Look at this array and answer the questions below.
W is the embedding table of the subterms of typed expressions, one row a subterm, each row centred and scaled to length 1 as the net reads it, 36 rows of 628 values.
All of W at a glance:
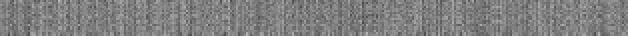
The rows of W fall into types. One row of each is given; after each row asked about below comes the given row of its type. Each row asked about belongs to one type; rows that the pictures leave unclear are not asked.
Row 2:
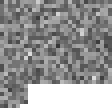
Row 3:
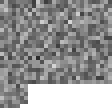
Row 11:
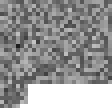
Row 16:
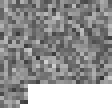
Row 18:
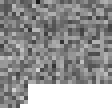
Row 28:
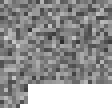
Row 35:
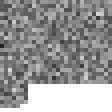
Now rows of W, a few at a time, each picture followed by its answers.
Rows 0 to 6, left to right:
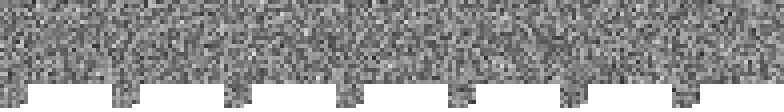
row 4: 16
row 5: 11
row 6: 3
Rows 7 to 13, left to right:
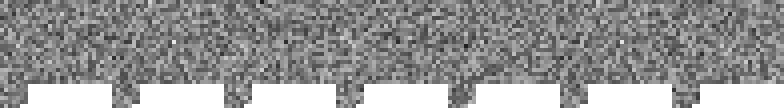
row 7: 3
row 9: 18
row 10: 28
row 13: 3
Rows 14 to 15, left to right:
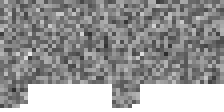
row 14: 11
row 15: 28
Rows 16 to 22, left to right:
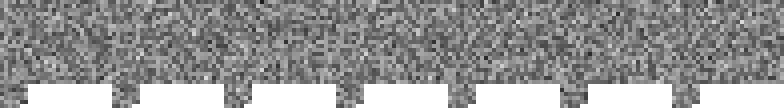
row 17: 2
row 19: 2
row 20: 3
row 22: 3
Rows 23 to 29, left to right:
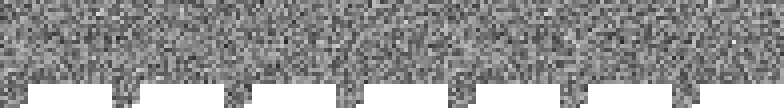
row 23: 2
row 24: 18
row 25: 11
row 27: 2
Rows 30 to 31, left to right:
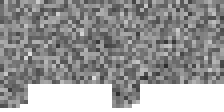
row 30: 2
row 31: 35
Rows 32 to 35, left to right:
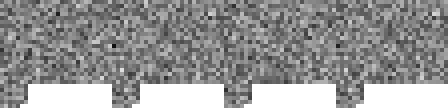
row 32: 28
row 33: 35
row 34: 35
